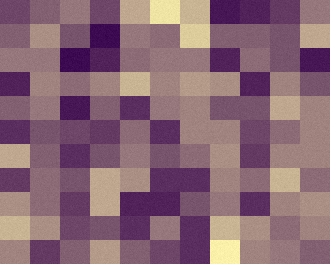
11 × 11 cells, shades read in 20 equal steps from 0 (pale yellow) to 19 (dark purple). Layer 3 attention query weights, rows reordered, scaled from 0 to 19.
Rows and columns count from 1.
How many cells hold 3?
1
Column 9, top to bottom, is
17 12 11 17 13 14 15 11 16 8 9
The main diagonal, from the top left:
14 8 19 9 16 16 11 9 16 11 12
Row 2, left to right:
12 8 13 19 10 11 3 12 12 13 6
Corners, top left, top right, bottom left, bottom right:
14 10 9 12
